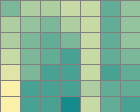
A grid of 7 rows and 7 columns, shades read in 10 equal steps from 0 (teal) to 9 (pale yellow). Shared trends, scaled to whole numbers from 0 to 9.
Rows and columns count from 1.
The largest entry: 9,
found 2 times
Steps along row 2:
down down up up down up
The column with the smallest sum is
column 6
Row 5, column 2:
4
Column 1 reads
4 6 6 7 8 9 9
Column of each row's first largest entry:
4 5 5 1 1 1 1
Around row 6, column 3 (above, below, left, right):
2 2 2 2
